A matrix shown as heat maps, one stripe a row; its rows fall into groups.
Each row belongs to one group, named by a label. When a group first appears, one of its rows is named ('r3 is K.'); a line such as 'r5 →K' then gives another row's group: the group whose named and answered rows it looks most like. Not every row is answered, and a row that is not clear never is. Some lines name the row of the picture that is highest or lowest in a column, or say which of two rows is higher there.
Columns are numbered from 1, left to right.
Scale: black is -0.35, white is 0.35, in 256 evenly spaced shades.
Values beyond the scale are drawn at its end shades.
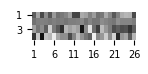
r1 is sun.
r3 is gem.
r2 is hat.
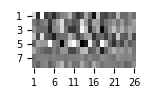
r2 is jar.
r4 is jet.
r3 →jar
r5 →gem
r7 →hat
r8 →jar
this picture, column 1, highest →1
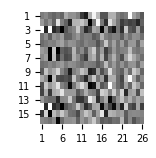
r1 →sun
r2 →gem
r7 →sun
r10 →sun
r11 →gem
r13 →jar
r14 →jet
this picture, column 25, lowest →2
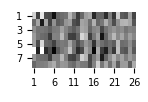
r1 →jet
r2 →sun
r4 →jar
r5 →jet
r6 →jet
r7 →jar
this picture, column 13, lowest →6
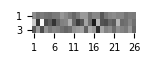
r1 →jar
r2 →jet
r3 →hat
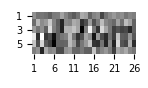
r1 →jar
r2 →gem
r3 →gem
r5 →jet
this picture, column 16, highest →6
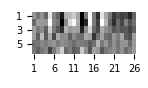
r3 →gem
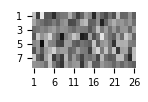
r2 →jar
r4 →gem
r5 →sun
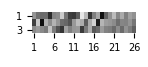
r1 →jar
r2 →hat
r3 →gem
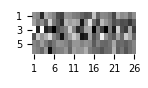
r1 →sun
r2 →gem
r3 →jet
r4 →gem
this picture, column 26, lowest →3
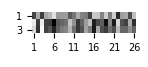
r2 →jet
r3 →jet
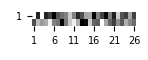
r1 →jet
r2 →gem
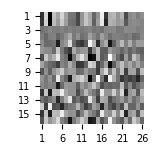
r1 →hat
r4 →jar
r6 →gem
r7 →gem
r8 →jar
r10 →gem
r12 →hat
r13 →jar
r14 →jet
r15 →hat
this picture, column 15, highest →10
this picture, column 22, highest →14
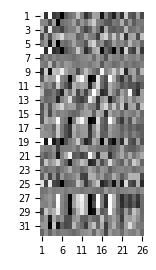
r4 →hat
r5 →sun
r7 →hat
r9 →hat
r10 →gem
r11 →gem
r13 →jar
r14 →hat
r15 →hat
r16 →gem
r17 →gem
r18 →gem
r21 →jar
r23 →jar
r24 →sun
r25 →jet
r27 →gem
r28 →gem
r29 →gem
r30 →sun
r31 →sun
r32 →hat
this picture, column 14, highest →12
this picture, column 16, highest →9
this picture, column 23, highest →12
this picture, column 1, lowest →9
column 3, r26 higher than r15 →Yes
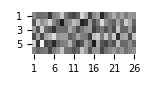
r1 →jar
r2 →gem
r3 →jet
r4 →hat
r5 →jet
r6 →jar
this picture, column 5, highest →2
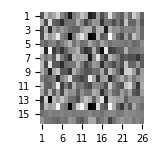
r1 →gem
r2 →jet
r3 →hat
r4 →gem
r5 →jar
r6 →jet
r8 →jet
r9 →sun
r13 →hat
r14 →gem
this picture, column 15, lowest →10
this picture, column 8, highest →10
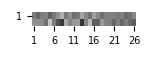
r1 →jar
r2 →gem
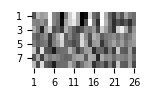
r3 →sun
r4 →jar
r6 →jet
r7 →hat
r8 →jet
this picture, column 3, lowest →3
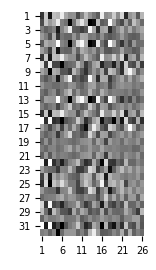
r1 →hat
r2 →gem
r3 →jar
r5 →gem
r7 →hat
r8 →jet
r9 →sun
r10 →jar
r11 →jar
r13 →gem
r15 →hat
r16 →jet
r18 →jar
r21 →hat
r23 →jar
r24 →hat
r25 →hat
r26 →jar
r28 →jet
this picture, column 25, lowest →29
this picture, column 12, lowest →17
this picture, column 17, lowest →24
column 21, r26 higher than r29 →Yes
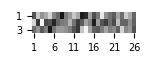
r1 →gem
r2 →jet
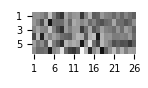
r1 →gem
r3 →gem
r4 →hat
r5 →gem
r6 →jar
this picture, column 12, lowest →6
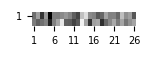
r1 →sun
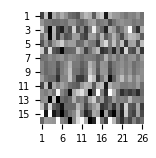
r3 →sun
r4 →sun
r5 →hat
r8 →jar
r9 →jar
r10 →jar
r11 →hat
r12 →gem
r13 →sun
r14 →jet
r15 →jet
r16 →gem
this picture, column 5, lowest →13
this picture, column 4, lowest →15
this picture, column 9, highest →3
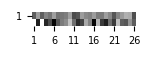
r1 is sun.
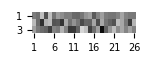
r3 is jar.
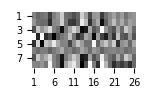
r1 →jar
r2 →jar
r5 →hat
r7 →gem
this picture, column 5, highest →8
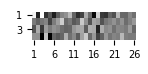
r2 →jar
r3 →hat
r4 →sun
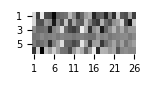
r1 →jet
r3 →jar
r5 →jar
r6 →hat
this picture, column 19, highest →6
